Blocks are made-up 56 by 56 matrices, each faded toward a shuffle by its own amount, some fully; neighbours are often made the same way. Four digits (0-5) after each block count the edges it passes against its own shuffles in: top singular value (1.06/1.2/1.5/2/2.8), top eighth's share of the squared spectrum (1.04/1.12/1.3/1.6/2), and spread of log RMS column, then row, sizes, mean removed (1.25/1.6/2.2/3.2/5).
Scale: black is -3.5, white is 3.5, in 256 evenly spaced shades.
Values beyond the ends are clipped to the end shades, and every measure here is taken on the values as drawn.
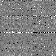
4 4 1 2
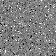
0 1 0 0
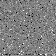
2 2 0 0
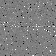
2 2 0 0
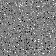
2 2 0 0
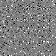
3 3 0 2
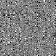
3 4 2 2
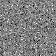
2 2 0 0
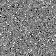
0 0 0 0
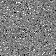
0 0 0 0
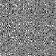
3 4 2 2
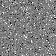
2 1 0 0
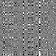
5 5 3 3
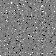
2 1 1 0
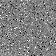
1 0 0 0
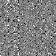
3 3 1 0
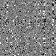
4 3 2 1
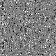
3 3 1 0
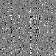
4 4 2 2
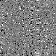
3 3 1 1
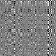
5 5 3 2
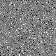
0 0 0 0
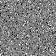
1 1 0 0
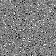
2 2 0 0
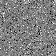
0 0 0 0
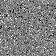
1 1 0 0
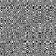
4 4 3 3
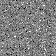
0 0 0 0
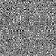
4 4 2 2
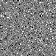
3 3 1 1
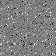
3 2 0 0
